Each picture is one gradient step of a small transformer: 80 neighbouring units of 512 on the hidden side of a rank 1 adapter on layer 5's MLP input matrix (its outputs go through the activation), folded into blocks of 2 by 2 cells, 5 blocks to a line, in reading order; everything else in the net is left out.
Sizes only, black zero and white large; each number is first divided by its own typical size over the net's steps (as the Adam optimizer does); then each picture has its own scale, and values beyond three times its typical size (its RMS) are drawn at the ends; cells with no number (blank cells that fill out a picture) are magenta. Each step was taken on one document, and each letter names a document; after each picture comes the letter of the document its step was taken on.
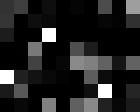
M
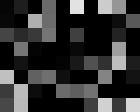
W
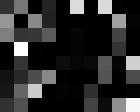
W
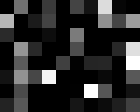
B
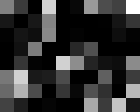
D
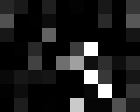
M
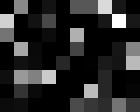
B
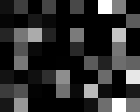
W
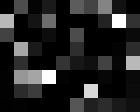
B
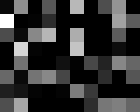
W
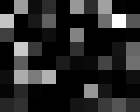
B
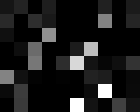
M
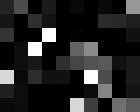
M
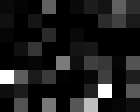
M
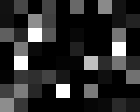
W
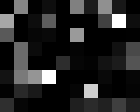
B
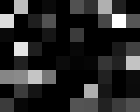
B
